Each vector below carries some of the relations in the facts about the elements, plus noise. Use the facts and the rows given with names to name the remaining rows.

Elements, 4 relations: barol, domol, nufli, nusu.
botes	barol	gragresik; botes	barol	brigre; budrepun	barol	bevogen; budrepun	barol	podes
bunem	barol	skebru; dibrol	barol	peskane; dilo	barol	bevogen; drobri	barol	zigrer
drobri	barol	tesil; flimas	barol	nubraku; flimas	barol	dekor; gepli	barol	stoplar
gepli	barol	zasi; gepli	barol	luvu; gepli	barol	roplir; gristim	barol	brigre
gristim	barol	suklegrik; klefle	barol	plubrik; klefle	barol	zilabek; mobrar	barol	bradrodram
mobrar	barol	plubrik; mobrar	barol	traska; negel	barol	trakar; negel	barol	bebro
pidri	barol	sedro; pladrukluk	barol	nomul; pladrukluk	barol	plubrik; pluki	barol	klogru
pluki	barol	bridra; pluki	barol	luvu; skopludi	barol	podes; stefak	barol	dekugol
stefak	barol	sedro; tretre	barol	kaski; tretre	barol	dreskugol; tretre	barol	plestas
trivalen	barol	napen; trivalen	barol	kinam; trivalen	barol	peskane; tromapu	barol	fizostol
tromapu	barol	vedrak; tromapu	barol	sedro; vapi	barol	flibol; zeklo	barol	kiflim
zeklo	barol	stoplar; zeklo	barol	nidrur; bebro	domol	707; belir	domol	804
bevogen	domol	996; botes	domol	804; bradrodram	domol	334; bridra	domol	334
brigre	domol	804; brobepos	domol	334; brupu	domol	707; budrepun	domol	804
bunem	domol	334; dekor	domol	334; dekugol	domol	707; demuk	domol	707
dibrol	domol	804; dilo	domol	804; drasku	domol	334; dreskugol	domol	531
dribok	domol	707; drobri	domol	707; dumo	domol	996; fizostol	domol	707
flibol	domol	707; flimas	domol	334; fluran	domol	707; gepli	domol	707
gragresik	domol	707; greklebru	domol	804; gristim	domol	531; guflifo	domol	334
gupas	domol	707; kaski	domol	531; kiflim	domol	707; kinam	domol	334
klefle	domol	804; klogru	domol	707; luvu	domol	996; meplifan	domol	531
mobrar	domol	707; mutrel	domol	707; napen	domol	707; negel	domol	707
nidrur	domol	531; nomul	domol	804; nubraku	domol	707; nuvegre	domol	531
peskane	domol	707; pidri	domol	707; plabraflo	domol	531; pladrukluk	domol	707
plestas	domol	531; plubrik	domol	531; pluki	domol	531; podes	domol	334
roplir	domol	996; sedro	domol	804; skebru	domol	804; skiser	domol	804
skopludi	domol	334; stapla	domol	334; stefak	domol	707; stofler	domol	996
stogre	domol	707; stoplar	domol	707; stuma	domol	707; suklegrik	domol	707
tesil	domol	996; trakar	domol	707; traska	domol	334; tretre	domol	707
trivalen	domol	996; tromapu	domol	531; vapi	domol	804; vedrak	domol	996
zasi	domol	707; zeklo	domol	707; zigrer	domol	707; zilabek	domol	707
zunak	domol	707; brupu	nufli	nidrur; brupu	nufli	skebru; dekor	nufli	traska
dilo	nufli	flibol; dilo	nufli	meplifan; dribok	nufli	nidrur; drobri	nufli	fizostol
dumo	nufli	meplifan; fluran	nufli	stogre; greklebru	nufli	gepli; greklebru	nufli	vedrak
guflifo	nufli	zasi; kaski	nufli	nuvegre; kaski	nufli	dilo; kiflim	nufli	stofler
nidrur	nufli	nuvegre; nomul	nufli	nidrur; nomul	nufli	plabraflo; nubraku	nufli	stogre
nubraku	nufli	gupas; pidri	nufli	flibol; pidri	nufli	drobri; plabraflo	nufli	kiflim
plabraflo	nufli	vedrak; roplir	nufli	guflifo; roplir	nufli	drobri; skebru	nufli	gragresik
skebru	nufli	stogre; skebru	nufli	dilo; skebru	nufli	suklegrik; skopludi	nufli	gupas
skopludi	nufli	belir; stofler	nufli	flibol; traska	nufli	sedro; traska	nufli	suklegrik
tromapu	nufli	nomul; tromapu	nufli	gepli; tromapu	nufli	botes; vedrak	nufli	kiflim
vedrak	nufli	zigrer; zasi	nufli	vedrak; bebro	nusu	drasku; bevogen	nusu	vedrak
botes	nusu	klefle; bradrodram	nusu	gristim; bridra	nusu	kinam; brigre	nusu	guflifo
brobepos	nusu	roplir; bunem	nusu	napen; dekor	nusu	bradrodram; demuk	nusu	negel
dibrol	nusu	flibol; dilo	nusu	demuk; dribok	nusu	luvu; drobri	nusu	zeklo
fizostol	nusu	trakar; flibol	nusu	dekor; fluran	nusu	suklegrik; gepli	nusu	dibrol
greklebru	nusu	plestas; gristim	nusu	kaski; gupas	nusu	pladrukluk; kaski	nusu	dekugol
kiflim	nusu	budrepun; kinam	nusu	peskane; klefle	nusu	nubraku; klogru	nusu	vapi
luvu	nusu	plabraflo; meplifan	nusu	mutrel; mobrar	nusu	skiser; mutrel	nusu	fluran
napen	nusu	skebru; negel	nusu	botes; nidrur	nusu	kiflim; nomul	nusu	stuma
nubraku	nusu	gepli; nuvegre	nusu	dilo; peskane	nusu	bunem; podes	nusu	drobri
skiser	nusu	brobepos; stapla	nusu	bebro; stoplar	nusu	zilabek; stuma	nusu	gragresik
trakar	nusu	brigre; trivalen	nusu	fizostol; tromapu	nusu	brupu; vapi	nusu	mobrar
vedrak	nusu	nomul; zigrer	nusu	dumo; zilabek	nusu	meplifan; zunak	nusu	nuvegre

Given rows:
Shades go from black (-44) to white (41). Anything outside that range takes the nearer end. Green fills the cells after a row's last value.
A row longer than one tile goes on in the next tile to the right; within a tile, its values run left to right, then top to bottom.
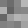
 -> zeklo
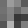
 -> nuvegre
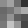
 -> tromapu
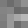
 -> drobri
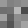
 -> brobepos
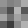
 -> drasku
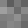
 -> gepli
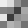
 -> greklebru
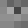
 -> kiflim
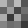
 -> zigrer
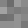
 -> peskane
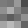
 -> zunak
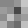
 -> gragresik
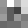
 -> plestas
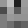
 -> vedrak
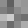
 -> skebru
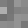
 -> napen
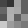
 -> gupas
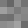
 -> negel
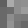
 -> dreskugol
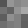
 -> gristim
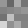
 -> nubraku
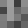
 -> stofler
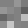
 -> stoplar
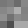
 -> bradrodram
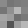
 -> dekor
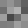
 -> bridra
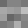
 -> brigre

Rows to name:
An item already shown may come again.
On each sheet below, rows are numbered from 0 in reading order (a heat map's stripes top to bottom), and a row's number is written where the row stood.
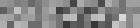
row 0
skopludi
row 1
budrepun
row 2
roplir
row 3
roplir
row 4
fluran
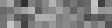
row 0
tromapu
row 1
zeklo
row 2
gepli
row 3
trivalen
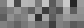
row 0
luvu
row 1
zigrer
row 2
vedrak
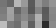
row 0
stogre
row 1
meplifan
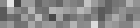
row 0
bevogen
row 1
brupu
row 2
brigre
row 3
dribok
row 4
sedro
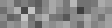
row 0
podes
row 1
dekugol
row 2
klogru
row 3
belir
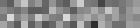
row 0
suklegrik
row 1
plabraflo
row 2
suklegrik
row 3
guflifo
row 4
budrepun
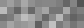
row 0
stuma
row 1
traska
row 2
dilo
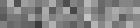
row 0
tesil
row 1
drasku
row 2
flibol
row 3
nomul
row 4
brigre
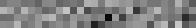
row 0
trakar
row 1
drobri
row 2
fizostol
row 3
dumo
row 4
stapla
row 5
dekor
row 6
nidrur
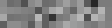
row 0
botes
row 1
kaski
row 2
stuma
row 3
pladrukluk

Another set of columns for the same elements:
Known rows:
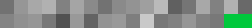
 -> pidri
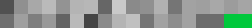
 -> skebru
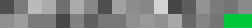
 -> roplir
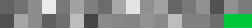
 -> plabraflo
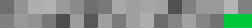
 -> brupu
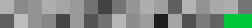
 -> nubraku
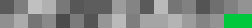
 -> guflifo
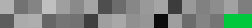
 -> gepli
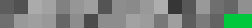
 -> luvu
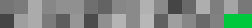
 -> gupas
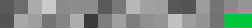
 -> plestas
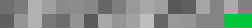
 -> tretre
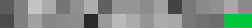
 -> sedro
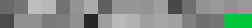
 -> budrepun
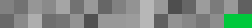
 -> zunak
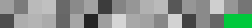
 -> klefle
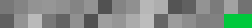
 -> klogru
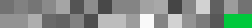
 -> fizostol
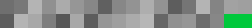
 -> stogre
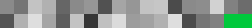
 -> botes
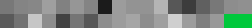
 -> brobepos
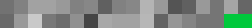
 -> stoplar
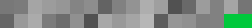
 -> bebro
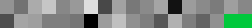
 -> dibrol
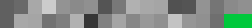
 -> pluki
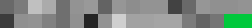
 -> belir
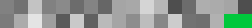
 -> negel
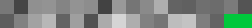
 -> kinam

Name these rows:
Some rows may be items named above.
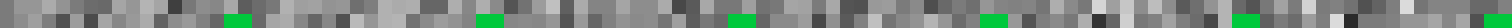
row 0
dribok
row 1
gragresik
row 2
dumo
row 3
skopludi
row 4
dilo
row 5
kaski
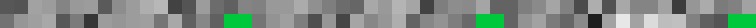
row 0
bevogen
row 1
dribok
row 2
brigre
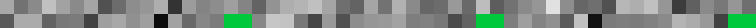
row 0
gepli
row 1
fluran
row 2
nidrur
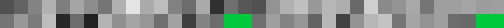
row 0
vedrak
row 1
skebru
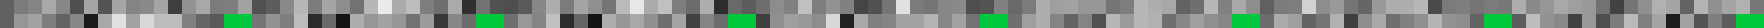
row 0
brigre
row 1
vedrak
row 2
vedrak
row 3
gristim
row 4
gragresik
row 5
tromapu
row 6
nubraku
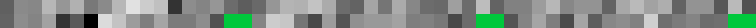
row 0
nomul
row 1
fluran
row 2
kiflim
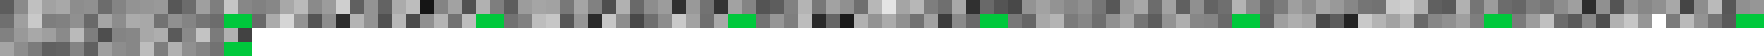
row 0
suklegrik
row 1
flibol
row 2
dekor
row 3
vedrak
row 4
traska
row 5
stuma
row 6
trakar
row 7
drobri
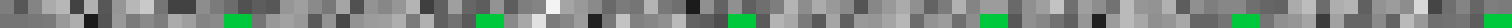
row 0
nuvegre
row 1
trivalen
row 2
meplifan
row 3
stogre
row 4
greklebru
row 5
stofler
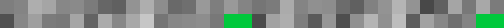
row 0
dekugol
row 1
gupas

